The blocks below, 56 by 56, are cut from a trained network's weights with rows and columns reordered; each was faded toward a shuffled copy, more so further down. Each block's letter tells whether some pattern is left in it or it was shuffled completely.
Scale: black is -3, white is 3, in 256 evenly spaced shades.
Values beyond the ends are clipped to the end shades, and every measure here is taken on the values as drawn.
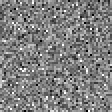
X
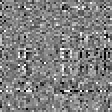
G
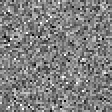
X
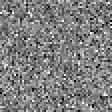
X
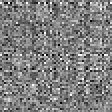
G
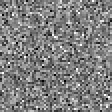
X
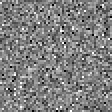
X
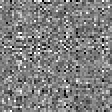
G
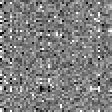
G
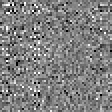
G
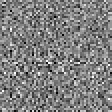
G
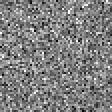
X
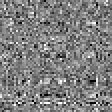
G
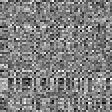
G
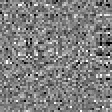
G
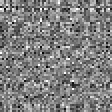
G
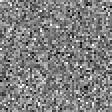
X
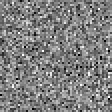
X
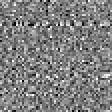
G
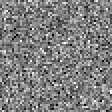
X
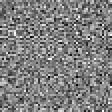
G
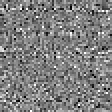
G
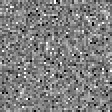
X
